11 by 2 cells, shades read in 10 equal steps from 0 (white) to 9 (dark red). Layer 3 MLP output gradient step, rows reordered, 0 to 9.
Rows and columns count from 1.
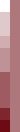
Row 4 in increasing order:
3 5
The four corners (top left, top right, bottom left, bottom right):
0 5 9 5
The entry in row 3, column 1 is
2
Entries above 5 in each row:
0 0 0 0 0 0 1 1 1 1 1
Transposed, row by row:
0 2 2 3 4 4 6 6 6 8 9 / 5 5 5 5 5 5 5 5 5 5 5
